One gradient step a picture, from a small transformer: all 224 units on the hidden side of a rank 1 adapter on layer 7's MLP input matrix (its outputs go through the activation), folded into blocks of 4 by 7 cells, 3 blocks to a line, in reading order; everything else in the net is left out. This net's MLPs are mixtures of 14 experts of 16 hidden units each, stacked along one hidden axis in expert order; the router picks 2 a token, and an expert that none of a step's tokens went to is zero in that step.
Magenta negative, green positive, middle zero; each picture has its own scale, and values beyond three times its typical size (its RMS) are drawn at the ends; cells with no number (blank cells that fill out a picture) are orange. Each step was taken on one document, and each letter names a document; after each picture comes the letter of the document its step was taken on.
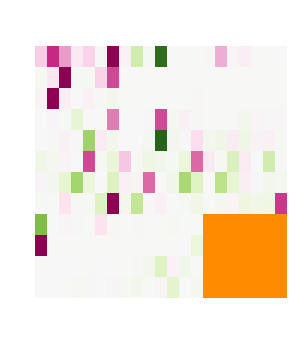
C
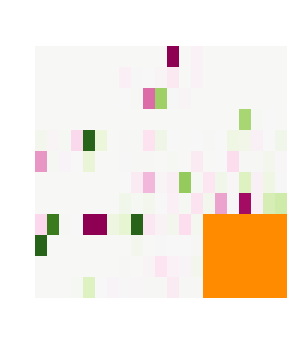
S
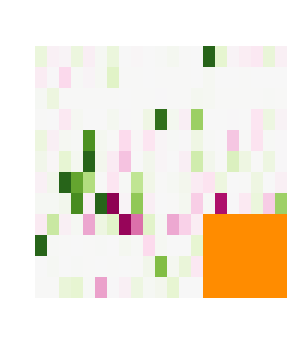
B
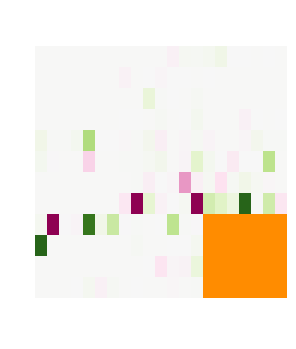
S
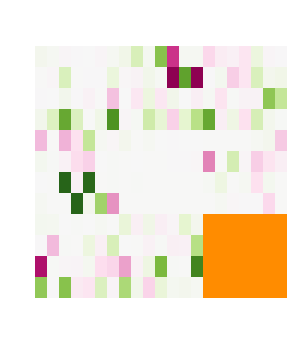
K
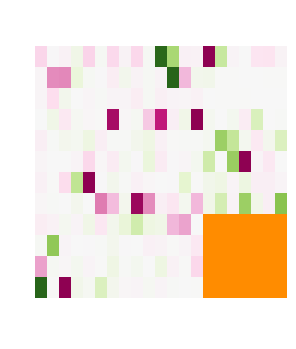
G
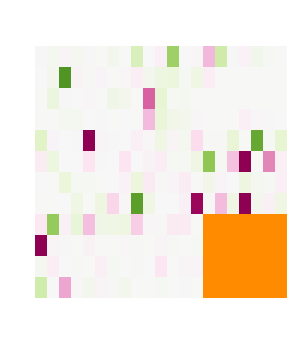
B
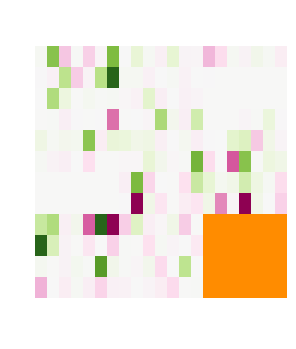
B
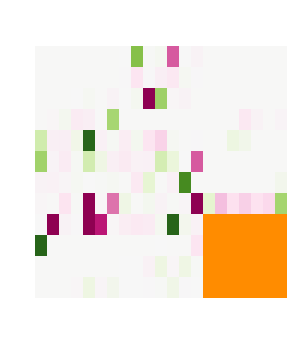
S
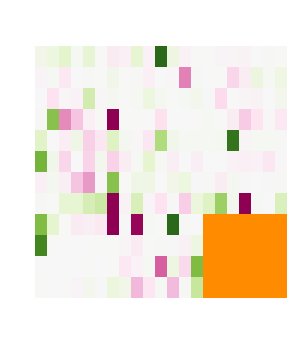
C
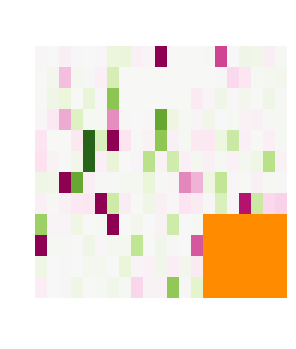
C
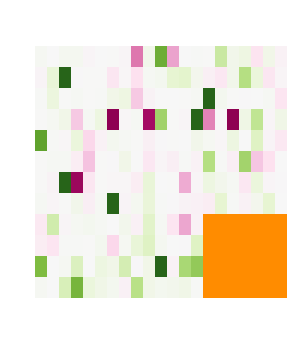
K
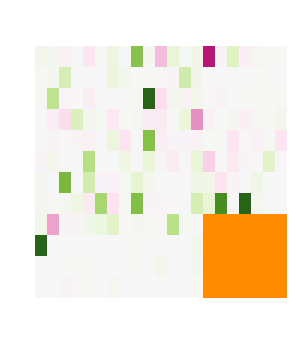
B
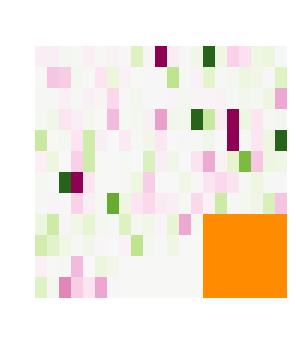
K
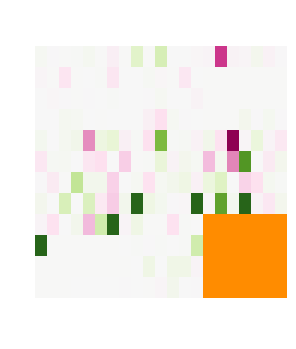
B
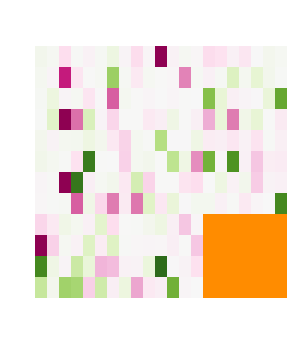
K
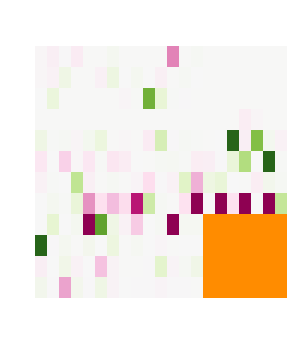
S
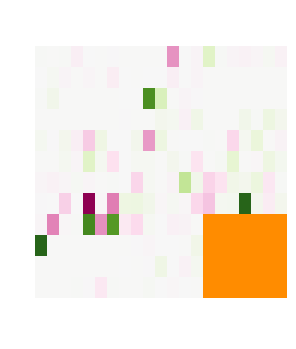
S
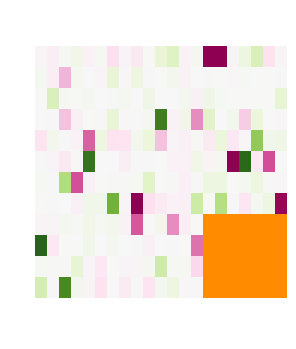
G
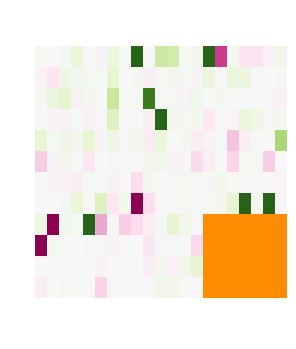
B
